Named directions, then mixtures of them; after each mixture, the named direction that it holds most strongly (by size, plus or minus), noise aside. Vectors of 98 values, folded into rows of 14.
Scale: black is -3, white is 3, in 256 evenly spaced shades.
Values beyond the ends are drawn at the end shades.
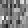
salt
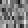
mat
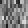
salt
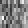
salt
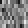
mat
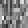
salt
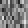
mat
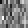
salt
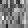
salt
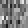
salt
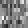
salt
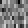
mat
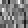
mat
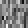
salt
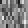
mat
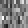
salt
